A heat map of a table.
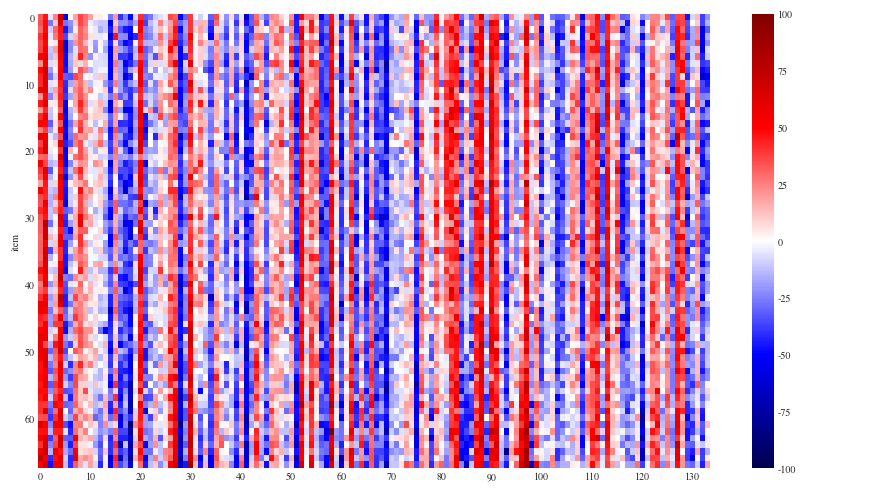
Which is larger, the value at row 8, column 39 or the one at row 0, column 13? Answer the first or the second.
the second
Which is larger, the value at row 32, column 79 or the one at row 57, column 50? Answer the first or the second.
the first
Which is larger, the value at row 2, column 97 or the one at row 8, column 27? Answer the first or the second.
the first
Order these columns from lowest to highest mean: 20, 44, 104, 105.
104, 105, 44, 20
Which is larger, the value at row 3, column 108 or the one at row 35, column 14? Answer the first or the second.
the second
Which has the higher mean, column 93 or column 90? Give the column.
90
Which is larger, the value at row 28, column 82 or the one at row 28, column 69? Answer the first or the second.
the first
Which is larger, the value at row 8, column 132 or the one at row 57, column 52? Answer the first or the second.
the second
